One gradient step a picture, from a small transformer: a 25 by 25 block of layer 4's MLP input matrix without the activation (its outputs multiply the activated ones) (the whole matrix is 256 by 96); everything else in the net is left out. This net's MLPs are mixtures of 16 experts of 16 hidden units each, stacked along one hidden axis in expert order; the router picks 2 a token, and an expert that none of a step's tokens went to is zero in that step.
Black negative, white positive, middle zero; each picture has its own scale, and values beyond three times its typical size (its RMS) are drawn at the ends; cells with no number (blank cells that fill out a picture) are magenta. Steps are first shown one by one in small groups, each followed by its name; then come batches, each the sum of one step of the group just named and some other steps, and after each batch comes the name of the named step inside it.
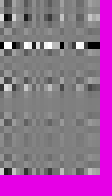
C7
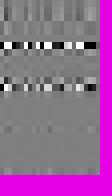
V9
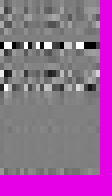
V9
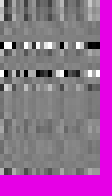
C7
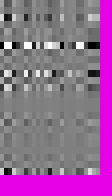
C7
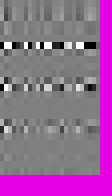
V9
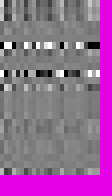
C7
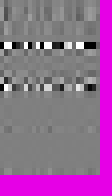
V9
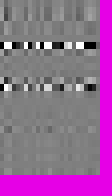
V9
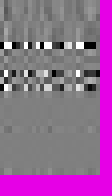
V9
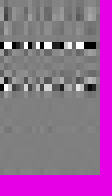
V9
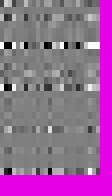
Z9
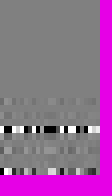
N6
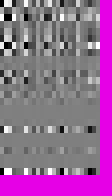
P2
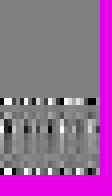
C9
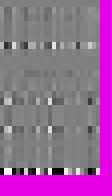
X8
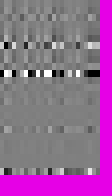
Z9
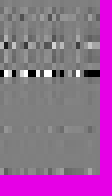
P2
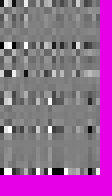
X8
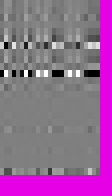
Z9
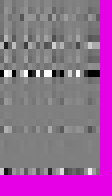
X8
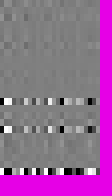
P2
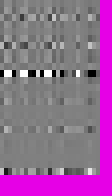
C9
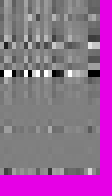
X8
